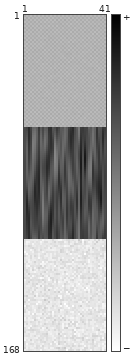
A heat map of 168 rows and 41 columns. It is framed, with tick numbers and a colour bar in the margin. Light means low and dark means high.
The table splits into 3 rows of 1 panel. Panel 1,1: low, checkered, faint in contrast. Panel 2,1: high, streaked downward. Panel 3,1: very low, fine-grained, faint in contrast.
